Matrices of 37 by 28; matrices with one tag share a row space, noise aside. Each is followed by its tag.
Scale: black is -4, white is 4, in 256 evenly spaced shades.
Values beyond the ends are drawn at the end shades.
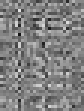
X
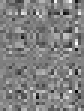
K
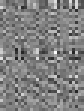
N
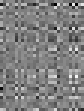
N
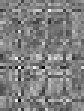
X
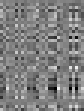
N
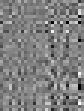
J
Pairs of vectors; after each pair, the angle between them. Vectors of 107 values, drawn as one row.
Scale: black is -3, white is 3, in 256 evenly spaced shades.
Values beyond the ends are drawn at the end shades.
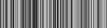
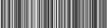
nearly opposite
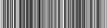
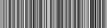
orthogonal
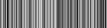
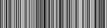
orthogonal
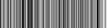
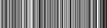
nearly opposite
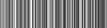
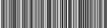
partly opposed
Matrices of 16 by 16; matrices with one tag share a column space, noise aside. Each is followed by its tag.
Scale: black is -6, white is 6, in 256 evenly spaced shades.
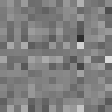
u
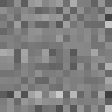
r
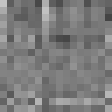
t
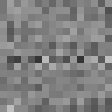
u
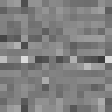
u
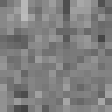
t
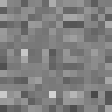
r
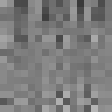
t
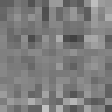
t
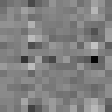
u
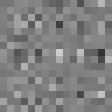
r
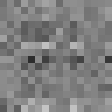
u
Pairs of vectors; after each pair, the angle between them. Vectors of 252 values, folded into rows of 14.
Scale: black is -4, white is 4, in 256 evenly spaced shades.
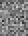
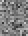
partly opposed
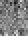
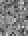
partly aligned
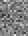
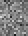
nearly opposite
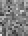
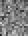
nearly opposite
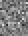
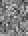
partly opposed
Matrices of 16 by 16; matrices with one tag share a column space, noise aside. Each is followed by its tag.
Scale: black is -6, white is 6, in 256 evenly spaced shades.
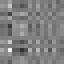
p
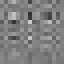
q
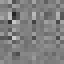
q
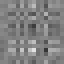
p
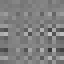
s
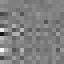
s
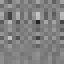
q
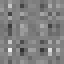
p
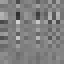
q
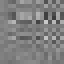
q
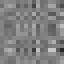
p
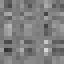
p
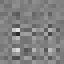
s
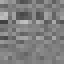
q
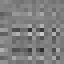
s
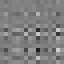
s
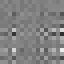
s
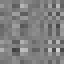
p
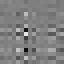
s
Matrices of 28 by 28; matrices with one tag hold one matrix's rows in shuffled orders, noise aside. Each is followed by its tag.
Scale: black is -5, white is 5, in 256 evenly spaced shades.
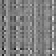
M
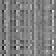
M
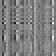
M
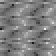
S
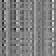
M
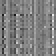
M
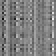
M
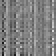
M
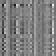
M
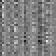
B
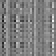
M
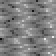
S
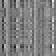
M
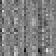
B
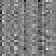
B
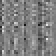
B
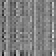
M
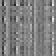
M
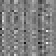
B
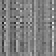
M
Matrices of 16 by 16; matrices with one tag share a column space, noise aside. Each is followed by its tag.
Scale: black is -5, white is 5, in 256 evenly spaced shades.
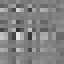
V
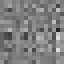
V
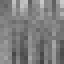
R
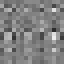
V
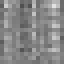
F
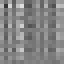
F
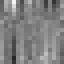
R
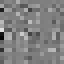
V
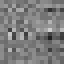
V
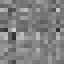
V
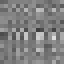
V
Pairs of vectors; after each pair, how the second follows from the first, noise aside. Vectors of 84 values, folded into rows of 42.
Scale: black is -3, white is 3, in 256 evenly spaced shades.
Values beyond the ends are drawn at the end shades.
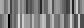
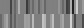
partly zeroed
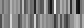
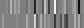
partly zeroed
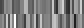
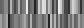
shuffled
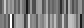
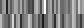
shuffled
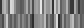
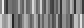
shuffled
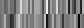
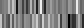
shuffled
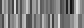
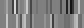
partly zeroed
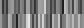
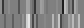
partly zeroed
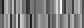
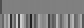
partly zeroed
